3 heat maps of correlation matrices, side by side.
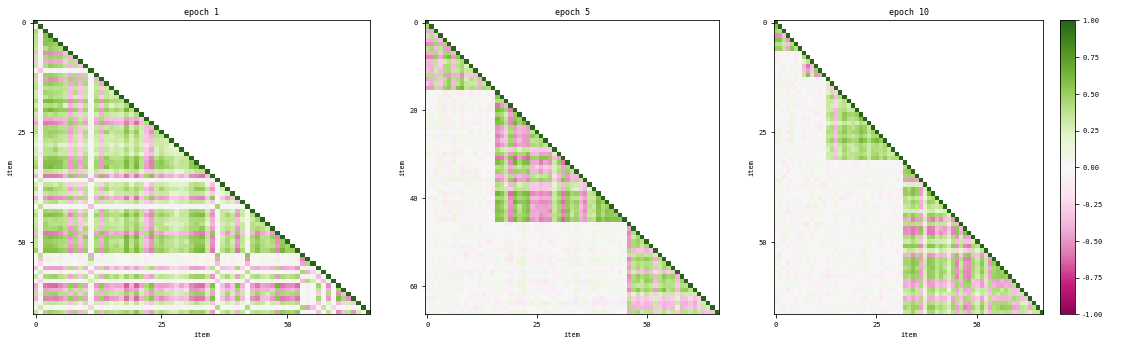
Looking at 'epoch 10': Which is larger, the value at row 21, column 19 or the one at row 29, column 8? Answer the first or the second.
the first
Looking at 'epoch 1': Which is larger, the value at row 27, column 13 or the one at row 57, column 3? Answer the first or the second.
the second
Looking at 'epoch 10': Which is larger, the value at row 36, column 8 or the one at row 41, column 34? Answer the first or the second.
the second
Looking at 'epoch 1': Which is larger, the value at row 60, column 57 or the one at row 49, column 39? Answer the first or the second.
the second
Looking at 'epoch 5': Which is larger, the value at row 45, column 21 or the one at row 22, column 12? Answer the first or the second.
the first
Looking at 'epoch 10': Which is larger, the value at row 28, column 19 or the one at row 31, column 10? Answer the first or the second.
the first
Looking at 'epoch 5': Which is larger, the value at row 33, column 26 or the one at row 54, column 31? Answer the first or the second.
the second
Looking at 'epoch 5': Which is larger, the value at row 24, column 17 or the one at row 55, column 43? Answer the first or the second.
the second
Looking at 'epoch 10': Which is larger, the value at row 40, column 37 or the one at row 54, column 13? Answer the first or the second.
the first
